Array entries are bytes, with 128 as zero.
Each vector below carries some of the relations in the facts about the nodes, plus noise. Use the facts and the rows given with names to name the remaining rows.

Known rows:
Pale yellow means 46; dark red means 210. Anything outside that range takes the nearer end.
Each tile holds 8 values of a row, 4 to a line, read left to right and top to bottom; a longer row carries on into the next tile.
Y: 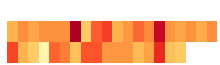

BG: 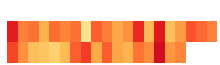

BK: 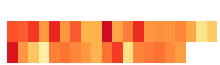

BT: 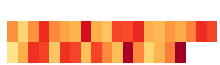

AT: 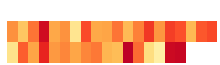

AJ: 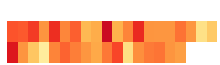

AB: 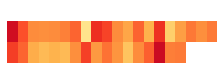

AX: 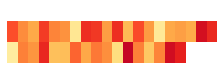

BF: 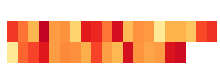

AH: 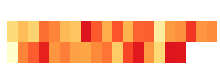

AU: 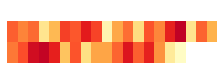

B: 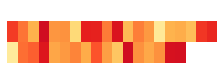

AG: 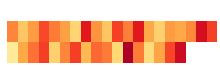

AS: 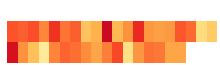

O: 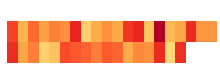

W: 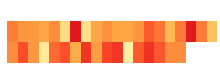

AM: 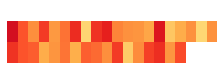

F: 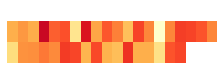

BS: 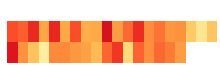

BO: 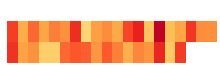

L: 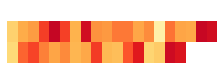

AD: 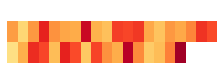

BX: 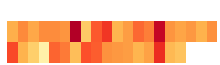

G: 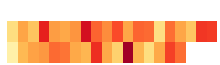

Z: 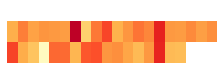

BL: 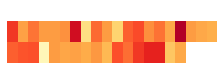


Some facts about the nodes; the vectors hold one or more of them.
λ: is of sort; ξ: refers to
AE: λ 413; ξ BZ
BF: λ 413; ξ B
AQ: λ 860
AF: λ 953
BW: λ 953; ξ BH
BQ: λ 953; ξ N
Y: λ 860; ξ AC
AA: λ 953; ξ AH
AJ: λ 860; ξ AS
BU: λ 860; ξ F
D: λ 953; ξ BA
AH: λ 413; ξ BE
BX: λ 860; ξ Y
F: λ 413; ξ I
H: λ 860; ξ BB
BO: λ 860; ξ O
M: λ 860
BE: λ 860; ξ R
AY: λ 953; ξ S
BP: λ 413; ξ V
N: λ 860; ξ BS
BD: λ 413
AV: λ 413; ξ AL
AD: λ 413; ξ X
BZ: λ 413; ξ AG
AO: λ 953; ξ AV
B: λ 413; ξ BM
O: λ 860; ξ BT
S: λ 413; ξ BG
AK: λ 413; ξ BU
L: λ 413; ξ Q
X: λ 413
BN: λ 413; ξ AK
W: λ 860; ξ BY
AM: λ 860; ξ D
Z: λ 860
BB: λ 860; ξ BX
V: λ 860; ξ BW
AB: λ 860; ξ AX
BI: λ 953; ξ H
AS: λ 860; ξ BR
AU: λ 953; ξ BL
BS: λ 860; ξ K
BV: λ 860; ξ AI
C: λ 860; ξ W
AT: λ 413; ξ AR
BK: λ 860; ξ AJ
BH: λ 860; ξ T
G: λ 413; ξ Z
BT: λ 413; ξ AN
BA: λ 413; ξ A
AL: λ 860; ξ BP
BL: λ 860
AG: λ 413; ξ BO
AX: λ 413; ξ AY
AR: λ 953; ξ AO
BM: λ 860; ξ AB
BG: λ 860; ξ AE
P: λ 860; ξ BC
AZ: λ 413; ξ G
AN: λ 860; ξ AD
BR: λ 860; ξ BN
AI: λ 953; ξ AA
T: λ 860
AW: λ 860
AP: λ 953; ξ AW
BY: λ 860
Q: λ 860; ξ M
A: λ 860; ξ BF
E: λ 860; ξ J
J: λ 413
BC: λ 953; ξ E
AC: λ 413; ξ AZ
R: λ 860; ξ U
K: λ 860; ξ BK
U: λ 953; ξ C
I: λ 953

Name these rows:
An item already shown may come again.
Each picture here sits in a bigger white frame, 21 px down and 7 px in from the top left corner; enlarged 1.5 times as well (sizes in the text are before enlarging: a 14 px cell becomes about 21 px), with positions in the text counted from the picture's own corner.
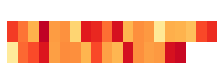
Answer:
BF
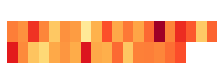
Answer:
AL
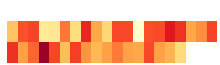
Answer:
BW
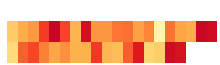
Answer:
L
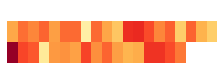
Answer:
AW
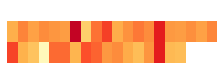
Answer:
Z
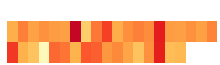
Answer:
Z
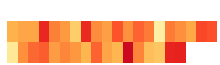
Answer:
BD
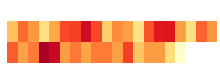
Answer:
BI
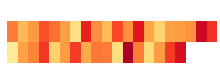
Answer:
BZ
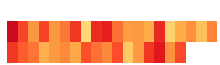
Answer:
A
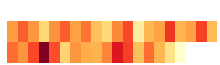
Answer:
BC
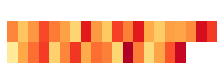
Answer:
AG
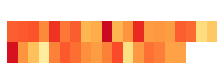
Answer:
AS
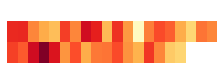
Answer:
D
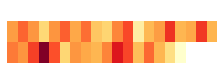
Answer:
BC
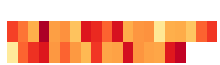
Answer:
BA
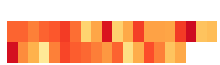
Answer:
BU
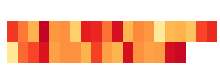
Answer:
BF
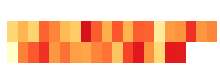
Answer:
AH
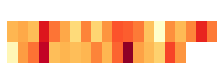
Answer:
J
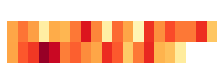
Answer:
U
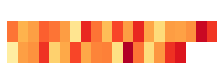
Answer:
AE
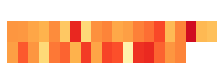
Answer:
R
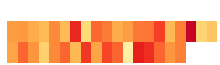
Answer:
BE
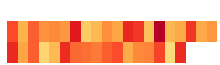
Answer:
AN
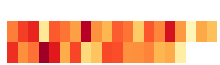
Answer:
BQ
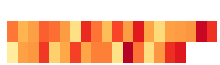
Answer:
AE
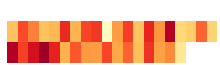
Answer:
AP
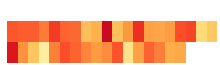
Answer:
BR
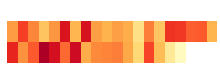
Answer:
I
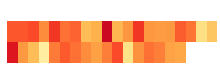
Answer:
AS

